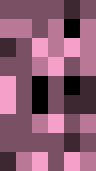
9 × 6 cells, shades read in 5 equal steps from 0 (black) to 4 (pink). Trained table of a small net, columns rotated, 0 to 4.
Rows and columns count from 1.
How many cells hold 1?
7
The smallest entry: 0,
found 4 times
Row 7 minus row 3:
1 0 -1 1 -2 0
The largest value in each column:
4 3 4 4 4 3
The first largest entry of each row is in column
1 1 3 4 1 1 4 1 3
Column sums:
21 20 20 24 15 21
